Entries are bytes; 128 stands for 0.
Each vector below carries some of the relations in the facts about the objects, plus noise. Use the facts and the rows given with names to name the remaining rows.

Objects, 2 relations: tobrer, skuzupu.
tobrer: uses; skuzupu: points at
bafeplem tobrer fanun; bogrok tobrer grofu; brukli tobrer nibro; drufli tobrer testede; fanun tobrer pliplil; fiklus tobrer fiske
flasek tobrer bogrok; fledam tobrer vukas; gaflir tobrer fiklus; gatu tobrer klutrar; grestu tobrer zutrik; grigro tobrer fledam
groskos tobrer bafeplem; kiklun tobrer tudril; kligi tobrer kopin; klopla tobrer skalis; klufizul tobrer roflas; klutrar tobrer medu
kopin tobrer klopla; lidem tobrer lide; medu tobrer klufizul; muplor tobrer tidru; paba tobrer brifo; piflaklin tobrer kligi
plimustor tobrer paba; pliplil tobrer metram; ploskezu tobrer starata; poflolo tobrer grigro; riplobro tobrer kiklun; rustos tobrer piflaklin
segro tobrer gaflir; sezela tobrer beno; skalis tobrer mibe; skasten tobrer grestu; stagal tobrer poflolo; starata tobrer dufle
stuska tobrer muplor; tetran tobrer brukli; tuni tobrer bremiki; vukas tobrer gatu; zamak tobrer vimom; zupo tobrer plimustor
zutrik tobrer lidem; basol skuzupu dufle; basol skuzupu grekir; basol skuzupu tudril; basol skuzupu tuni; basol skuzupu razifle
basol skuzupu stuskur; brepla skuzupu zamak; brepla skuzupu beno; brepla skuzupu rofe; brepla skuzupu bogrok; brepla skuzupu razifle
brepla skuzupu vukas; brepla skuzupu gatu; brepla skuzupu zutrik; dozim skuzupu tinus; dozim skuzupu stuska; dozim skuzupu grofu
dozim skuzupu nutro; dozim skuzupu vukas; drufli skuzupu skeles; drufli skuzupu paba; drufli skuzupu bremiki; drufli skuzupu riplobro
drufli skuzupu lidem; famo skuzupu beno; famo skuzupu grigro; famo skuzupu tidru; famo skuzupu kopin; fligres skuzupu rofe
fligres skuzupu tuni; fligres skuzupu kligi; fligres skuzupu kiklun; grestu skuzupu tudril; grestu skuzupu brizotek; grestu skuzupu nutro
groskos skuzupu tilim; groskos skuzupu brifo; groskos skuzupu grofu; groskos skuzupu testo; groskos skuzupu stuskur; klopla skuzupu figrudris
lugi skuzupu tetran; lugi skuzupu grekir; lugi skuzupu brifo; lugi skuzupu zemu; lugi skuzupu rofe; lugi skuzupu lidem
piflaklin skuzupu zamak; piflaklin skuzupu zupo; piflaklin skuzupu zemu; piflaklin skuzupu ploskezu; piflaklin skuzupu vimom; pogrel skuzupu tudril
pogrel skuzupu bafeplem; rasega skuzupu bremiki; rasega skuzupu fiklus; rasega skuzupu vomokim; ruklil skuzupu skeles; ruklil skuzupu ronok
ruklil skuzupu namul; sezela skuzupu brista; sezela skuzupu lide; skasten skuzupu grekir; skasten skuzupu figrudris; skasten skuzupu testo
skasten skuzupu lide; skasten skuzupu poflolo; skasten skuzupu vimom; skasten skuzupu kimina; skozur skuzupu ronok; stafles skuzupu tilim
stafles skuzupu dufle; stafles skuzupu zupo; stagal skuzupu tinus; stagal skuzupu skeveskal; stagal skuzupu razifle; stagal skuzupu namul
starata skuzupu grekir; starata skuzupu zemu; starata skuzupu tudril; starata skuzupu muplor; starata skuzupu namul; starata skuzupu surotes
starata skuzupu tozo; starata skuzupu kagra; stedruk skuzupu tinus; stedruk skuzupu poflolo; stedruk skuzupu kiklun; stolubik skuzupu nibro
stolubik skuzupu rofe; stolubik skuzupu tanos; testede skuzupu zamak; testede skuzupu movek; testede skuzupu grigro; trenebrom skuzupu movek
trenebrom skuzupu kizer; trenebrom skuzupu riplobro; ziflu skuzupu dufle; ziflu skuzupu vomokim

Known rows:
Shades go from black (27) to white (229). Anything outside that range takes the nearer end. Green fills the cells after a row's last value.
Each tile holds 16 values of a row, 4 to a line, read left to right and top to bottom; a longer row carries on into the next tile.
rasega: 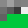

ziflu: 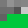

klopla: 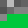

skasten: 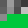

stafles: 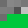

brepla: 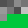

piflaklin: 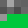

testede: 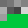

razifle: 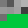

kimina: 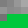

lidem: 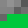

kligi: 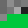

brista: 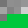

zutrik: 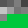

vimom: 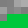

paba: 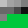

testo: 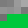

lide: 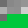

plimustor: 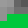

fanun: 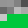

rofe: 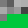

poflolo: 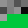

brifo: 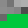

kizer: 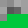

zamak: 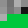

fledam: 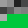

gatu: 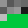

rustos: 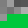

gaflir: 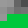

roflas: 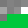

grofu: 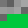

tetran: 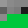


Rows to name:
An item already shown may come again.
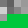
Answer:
tidru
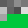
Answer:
famo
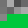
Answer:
skalis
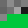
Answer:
kligi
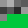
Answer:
drufli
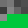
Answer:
stagal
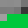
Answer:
ploskezu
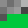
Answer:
namul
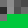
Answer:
starata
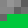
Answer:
lidem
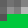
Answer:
pogrel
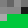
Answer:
bogrok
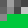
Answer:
skasten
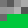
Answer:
tinus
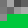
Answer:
skalis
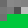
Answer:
stafles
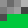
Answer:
namul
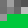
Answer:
sezela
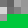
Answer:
tidru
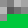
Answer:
movek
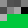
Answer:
vukas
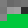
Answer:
stuska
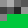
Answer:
drufli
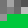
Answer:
sezela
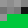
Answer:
zupo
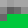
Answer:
bremiki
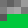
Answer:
brizotek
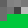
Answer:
lugi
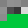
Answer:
trenebrom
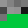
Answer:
muplor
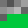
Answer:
nutro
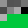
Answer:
vukas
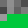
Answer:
groskos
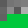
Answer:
basol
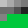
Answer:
fiklus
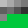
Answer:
fiklus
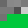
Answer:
stafles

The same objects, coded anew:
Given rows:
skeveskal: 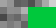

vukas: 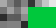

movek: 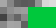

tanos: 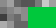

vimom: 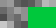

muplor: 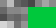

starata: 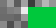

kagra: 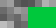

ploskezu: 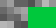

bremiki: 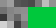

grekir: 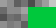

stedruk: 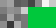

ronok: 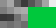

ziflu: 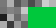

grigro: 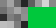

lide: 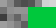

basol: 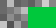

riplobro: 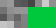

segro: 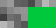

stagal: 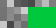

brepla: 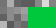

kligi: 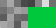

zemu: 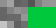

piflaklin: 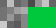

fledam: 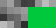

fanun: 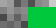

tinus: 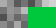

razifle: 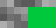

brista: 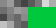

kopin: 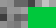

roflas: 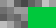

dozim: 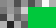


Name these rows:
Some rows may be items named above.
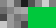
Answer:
poflolo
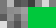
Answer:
drufli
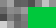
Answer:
stuska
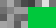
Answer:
kligi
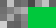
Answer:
piflaklin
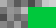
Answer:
tinus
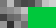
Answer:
skozur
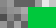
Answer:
testede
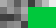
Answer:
gatu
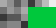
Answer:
gatu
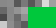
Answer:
grofu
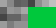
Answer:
skalis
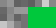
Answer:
tudril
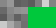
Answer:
tudril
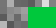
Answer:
brepla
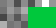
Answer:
grestu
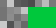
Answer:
stagal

